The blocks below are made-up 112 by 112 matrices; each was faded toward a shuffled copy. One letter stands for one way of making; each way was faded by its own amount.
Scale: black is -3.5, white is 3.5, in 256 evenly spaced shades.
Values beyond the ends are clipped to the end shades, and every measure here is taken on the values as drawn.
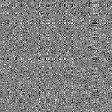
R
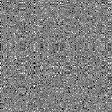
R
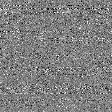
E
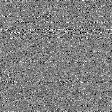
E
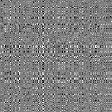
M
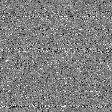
E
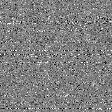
E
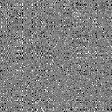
R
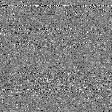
E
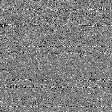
E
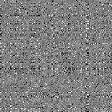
R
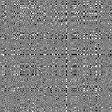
M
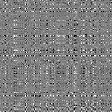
M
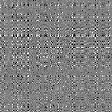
M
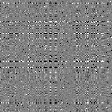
M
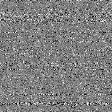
E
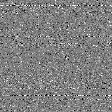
E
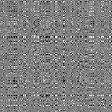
M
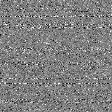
E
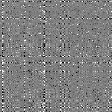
M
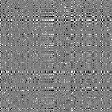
M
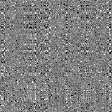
R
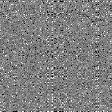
R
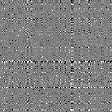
M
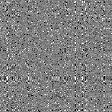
R
